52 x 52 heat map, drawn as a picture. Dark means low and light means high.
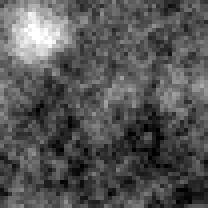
Most values sit low, with a long tail of high ones. The ninth with the highest average is the top left. The texture is blotchy. The halves do not mirror each other. One bump rises in the top left. No regular stripes run through it.
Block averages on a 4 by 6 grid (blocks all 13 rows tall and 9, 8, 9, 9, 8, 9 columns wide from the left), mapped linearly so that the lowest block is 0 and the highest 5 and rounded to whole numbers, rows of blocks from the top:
552211
211222
101101
110100
